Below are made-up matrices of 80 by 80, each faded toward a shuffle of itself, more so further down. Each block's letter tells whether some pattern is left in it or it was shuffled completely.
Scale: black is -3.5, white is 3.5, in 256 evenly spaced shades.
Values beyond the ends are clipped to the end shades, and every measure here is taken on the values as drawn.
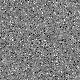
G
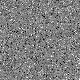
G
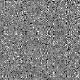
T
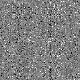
T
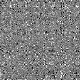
T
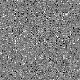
T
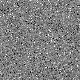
G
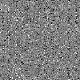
T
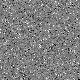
G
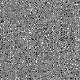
T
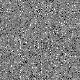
T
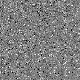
T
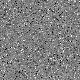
G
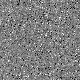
G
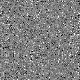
T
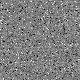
G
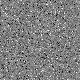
G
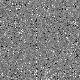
T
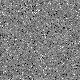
G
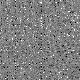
T
